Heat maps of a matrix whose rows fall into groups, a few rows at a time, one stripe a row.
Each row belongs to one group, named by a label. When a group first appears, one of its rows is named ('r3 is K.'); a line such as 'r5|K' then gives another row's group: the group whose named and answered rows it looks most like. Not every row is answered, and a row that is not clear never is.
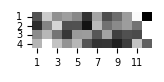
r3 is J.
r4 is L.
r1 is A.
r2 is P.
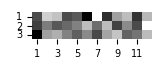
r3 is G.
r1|P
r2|J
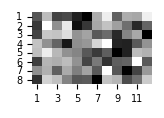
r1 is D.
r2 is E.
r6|A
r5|L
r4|J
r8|G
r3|A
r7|J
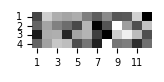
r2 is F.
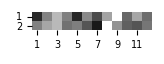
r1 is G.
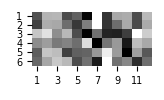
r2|P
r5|G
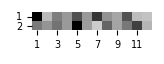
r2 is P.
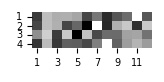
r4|D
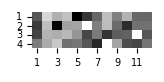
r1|E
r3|A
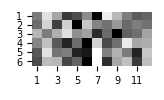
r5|P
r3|L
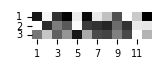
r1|D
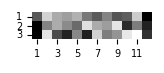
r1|A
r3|D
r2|G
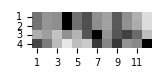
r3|L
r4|A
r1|D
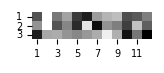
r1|E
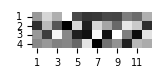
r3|P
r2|D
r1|L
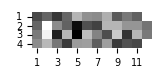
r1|J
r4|J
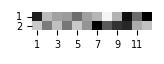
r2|L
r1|G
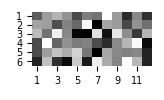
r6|D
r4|A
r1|G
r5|A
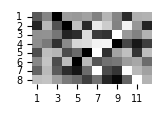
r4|J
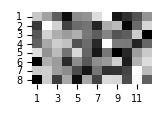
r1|J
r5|L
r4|E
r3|A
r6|G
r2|G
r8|G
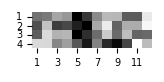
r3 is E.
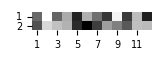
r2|E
